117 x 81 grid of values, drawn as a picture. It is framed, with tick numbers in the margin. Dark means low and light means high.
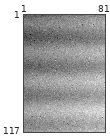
There is an overall slope up to the bottom right. Overall the values sit about 60% of the way up the scale. The values follow a bell shape. Horizontal stripes repeat 4 times down the table. The top left is the ninth with the lowest average. The ninth with the highest average is the bottom right.
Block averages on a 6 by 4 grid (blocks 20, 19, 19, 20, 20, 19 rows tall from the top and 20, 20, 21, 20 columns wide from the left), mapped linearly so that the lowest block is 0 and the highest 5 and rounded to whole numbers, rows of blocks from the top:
0 1 2 3 | 0 1 2 3 | 0 1 2 3 | 2 3 4 5 | 2 3 4 5 | 2 3 4 5
